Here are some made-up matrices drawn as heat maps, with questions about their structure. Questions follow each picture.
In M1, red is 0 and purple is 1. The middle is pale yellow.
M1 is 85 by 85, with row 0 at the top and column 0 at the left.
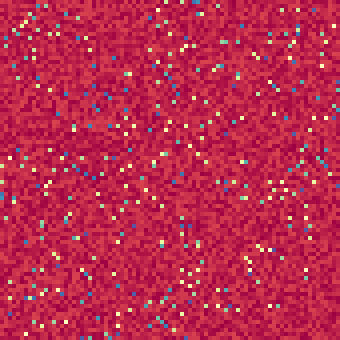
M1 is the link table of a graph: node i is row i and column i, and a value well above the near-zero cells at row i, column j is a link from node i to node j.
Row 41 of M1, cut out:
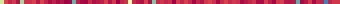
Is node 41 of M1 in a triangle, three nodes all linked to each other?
yes
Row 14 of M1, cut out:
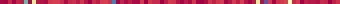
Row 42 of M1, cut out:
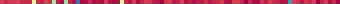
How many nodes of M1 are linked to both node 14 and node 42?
2
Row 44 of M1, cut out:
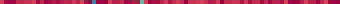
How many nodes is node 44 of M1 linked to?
2
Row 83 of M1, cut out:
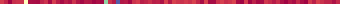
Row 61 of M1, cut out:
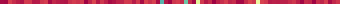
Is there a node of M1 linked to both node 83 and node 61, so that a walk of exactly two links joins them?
no
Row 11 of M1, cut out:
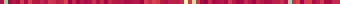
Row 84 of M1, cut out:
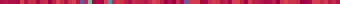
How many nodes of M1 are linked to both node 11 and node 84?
1
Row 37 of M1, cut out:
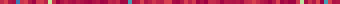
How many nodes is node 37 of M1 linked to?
5
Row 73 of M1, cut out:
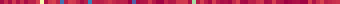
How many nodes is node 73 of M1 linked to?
5
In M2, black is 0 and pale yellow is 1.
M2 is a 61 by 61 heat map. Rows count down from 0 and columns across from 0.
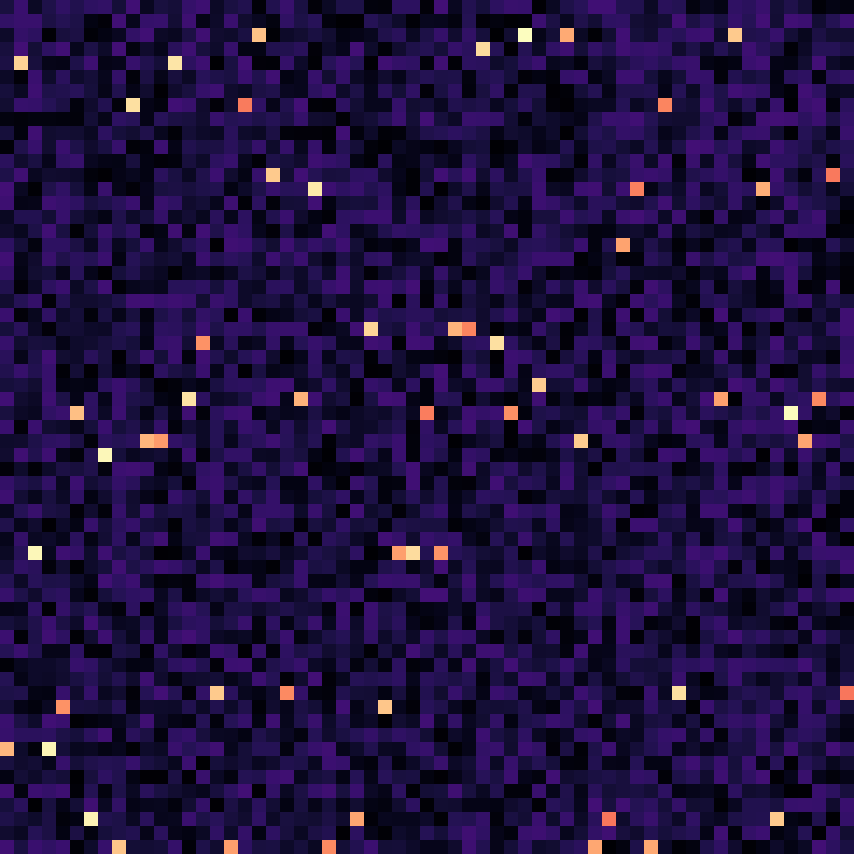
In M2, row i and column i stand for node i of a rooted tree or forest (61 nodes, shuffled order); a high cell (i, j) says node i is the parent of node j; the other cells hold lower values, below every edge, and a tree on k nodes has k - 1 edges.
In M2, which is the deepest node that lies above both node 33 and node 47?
23
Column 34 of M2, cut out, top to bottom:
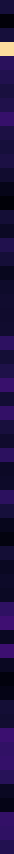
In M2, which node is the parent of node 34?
3
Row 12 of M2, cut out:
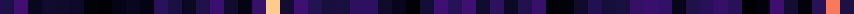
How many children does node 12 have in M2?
2
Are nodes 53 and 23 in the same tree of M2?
no
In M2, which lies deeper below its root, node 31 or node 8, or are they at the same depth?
node 8
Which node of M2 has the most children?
60
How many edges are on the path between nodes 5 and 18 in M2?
4
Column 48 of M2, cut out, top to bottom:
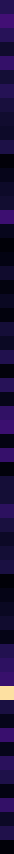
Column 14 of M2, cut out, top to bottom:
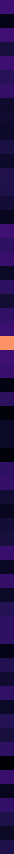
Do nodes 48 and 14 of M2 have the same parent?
no
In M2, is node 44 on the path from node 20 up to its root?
no
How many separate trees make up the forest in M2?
5
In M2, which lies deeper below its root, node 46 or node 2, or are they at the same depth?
node 46
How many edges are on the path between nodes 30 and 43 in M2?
5
